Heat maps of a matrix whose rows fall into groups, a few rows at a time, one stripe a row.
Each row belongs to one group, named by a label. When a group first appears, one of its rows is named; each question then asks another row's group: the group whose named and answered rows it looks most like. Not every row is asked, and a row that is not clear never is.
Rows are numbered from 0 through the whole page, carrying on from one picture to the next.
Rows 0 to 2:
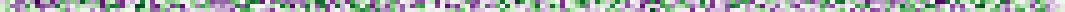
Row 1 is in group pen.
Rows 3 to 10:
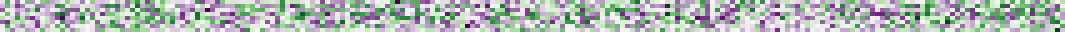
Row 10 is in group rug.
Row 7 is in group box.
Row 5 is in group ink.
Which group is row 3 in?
ink
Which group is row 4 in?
pen
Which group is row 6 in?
pen
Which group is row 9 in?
pen
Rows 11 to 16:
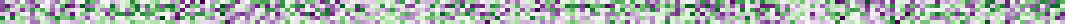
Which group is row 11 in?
ink
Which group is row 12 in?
box
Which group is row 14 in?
box
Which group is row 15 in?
rug
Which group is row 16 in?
box
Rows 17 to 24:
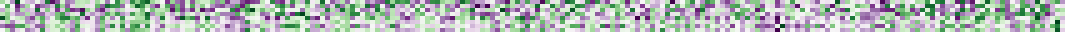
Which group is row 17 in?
box
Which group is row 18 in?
pen
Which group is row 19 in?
ink
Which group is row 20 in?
pen
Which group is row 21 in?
rug
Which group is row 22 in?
rug
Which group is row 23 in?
box
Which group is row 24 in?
rug
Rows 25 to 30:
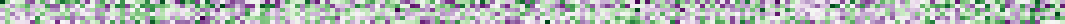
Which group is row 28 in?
rug
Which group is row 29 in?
ink
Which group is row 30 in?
ink
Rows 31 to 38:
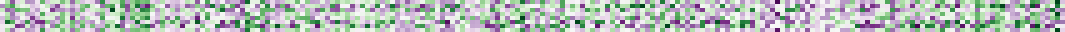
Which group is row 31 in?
rug
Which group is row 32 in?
ink
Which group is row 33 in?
box
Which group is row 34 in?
rug
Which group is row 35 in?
rug
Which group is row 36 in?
pen
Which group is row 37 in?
pen
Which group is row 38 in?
rug
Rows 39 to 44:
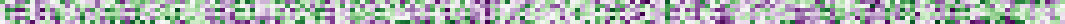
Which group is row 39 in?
pen
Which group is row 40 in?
box
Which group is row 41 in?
pen
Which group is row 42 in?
pen
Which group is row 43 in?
pen
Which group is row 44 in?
box
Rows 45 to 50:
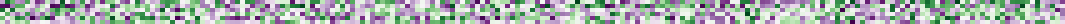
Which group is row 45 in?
pen
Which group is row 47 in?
rug
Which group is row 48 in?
pen
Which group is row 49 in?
box
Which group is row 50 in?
box
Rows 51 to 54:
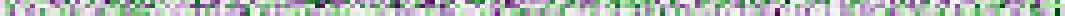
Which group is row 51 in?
ink
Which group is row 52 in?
ink
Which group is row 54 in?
rug
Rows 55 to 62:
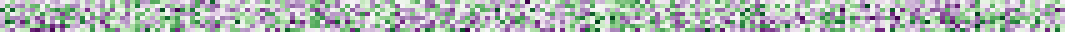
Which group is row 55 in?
ink
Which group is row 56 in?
ink
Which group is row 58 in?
ink
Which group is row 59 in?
pen
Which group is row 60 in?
pen
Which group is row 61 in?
ink
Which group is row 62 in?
box
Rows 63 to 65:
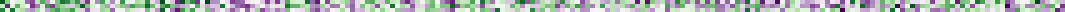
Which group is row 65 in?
rug
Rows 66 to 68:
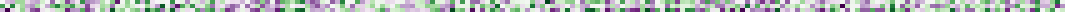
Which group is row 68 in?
box
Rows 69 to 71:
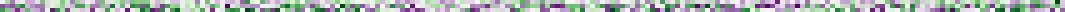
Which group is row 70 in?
box
